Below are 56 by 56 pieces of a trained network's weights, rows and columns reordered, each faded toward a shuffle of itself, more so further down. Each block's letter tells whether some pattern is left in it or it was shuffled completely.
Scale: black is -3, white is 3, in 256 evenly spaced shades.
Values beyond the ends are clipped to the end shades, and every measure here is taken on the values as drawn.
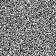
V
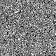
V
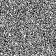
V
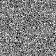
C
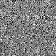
C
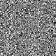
C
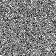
V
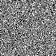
V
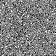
V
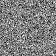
V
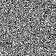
V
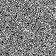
V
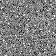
V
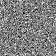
V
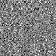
C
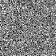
C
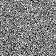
V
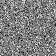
V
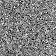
V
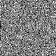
C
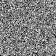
V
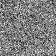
V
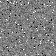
V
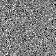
C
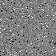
V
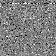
C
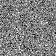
V
